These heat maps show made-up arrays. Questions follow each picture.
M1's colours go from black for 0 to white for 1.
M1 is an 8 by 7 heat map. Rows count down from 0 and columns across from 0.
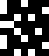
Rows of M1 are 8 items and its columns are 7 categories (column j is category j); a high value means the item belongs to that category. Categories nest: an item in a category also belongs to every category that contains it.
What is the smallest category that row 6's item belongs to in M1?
6
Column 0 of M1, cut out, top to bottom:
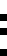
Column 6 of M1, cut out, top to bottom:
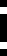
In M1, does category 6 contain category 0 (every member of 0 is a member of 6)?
no
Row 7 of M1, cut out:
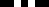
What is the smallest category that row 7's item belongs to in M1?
4
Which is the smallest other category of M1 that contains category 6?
0
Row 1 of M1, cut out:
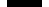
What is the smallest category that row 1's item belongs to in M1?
6
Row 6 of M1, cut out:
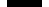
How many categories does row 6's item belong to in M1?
2
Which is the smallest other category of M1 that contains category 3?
0
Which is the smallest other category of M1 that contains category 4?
2
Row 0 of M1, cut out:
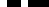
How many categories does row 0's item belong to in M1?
2
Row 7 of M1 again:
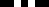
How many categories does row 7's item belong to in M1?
2
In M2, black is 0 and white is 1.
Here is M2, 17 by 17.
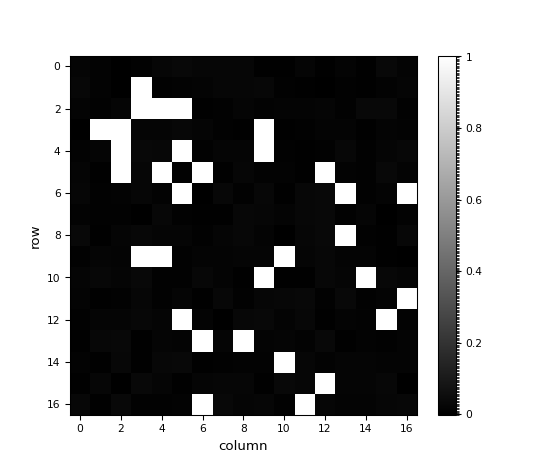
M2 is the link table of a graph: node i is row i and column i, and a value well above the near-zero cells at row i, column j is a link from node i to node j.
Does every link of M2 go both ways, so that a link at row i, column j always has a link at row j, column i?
yes
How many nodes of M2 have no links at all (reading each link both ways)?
2
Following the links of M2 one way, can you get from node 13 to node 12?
yes
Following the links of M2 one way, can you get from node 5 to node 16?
yes
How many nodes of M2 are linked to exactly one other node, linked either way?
5
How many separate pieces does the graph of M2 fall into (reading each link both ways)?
3
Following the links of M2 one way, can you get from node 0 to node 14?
no
